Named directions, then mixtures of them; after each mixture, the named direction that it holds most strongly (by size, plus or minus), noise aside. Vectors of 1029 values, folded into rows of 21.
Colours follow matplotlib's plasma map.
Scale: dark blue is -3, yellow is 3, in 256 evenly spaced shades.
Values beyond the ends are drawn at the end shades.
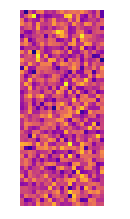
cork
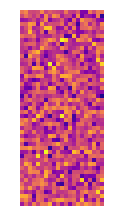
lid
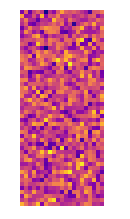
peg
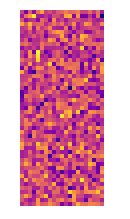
cork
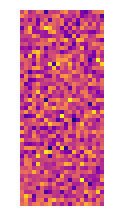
lid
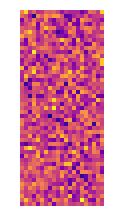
cork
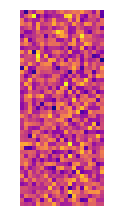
cork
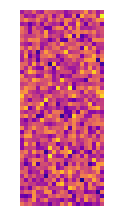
lid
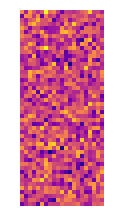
peg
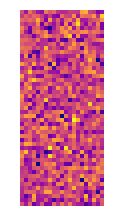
lid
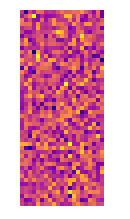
cork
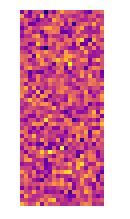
peg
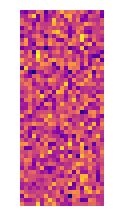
cork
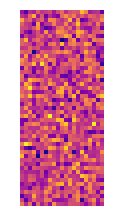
lid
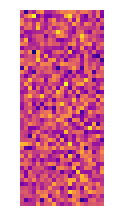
cork
